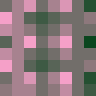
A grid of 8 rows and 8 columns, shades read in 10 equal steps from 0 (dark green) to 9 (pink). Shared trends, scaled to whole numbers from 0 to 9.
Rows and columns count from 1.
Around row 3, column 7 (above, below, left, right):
4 4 6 4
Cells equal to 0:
1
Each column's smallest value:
3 6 3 2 3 4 4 0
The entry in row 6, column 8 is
5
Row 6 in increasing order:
2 3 3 4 4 5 6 9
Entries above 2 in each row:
7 7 8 7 8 7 7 7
